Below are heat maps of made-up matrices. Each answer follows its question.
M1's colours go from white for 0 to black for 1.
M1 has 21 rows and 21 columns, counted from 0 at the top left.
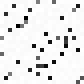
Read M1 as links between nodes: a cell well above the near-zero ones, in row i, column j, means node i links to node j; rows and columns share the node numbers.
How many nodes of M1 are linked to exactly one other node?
6
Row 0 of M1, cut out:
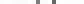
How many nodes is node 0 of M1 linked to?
2
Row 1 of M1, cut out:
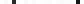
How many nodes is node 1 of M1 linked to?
2
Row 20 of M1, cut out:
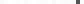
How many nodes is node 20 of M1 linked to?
1
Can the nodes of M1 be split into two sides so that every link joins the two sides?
yes
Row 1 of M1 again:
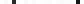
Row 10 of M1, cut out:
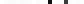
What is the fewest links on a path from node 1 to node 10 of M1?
3
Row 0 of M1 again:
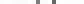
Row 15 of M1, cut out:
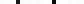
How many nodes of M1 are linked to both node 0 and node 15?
1
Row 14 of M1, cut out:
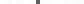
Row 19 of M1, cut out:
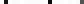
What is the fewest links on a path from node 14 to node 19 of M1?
5
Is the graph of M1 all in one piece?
yes
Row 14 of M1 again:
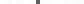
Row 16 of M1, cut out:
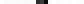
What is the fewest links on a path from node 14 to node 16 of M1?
2
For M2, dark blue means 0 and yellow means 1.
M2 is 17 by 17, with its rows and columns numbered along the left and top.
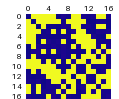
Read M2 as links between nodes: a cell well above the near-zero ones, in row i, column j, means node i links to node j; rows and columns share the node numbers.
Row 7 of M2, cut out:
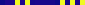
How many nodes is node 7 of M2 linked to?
5
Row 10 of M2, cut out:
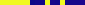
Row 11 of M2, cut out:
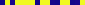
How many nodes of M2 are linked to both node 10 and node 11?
6
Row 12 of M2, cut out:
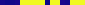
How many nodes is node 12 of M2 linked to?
10
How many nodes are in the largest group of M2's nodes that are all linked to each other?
5
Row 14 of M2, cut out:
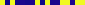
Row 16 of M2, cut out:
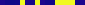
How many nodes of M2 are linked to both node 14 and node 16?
3
